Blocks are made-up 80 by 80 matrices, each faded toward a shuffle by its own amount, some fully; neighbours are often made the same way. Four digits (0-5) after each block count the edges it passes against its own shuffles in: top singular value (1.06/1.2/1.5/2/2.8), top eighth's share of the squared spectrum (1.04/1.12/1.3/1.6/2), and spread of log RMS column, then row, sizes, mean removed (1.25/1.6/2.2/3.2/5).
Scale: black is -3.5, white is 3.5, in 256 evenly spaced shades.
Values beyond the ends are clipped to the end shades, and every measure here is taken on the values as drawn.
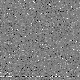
3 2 0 1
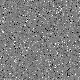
0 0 0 0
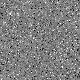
0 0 0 0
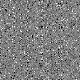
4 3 2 1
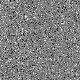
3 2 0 0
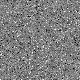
0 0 0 0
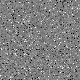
2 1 0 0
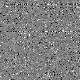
3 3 1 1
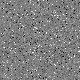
0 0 0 0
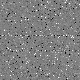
2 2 0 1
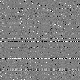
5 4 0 3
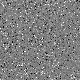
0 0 0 0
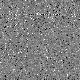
2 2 0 1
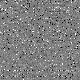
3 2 0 1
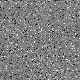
2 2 0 1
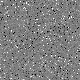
0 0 0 0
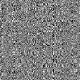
4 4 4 2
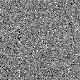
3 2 1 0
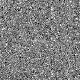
2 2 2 0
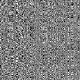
4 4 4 2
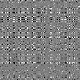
5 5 3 4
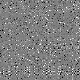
4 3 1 2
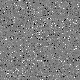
3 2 0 1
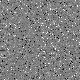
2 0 0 0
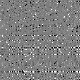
5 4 2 3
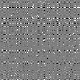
5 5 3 3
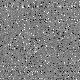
3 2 0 1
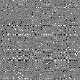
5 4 2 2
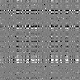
5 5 3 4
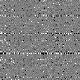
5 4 2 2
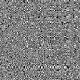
4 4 2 2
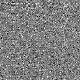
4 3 1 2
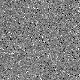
3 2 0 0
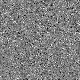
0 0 0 0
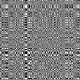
5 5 4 4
